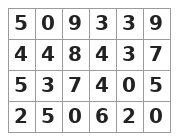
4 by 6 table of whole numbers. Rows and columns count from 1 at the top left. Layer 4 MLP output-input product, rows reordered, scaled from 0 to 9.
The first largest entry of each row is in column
3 3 3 4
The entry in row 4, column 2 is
5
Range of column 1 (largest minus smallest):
3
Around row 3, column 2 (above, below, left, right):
4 5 5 7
